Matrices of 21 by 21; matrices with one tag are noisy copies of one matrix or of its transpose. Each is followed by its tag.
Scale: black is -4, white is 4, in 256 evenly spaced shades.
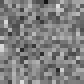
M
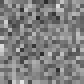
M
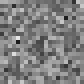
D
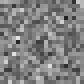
D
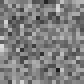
M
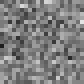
M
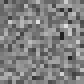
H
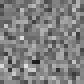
H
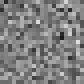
H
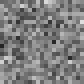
M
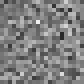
H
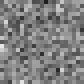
M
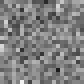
M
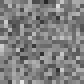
M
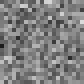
M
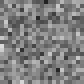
M
